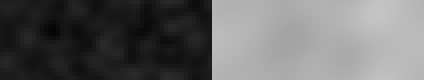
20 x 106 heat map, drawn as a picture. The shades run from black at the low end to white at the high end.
The table splits into one row of 2 panels. Panel 1,1: very low, blotchy, faint in contrast. Panel 1,2: high, smooth, faint in contrast.
